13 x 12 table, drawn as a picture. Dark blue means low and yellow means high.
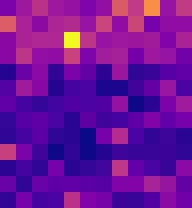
Ninth with the highest average: top middle. Average level on the scale: 20%. Roughest part: top middle. Seam: horizontal, 30% of the way down, the top part higher.
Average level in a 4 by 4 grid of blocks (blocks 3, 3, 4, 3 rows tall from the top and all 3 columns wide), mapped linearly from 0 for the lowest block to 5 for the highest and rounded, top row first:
4 5 5 4 | 3 2 1 2 | 1 0 1 1 | 1 2 2 2
